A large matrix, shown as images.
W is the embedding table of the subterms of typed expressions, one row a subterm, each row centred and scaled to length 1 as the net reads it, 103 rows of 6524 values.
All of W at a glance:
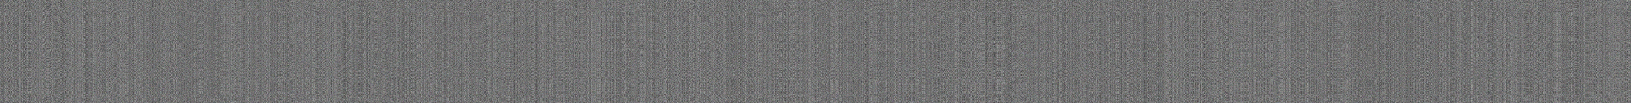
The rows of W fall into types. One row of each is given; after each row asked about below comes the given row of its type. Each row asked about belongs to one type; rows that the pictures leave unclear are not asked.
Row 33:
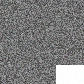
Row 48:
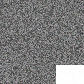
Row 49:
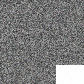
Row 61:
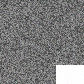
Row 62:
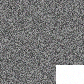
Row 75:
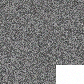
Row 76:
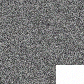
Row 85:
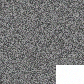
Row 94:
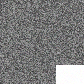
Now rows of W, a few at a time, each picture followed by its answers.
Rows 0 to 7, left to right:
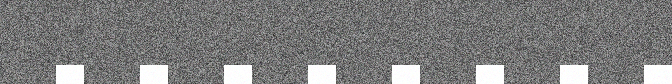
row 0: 61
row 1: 94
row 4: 62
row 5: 94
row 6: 61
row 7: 85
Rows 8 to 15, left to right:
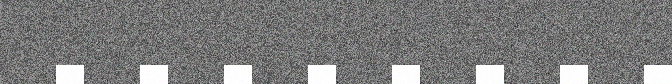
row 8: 61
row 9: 85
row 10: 48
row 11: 49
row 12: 85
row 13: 76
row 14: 75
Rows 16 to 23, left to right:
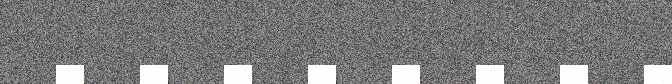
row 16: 48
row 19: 85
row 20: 33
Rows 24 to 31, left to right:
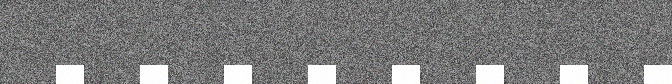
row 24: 61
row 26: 75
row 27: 85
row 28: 48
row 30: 94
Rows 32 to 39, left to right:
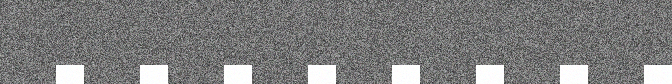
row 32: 94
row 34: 49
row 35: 85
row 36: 94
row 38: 61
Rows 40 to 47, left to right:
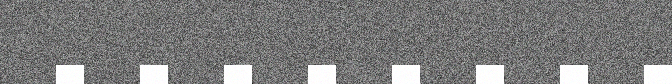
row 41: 85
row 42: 49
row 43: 33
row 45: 48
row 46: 48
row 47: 33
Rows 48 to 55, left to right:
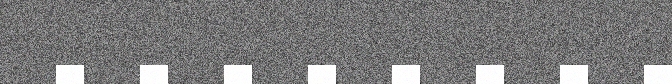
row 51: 62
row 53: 33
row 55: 48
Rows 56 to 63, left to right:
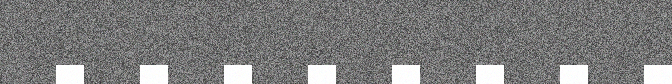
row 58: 61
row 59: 33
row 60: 85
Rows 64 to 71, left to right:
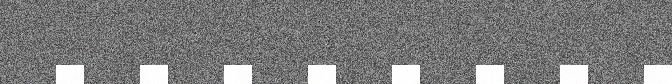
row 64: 33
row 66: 62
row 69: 76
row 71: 75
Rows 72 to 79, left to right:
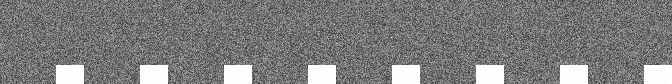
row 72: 33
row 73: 76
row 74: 75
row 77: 85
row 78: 94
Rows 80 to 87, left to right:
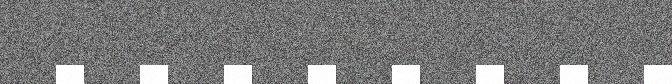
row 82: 48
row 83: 33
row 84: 76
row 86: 76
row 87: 62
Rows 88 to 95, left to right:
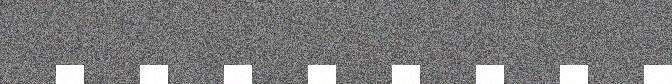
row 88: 48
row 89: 76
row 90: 33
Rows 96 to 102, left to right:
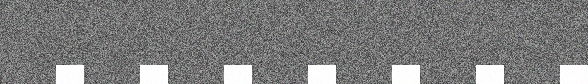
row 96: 33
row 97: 85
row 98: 62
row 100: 62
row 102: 61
